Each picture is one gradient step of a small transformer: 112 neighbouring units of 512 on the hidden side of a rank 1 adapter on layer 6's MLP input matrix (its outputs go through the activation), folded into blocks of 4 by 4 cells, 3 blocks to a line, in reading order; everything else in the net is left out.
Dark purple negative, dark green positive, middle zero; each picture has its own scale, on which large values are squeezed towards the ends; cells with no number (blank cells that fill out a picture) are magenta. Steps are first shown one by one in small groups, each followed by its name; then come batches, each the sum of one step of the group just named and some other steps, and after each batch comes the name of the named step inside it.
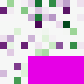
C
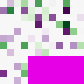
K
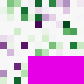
C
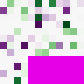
C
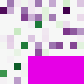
K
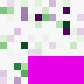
K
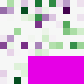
C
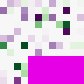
K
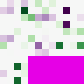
K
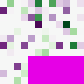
C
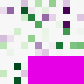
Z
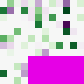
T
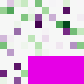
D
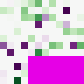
D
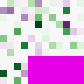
T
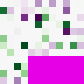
T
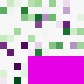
T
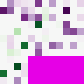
T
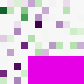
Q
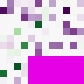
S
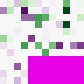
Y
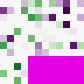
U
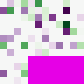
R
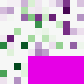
U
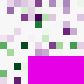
Q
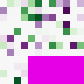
U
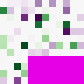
Q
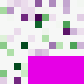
Y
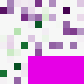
S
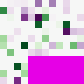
Y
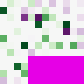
Y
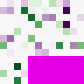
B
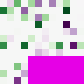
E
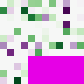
B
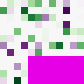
B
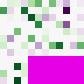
B
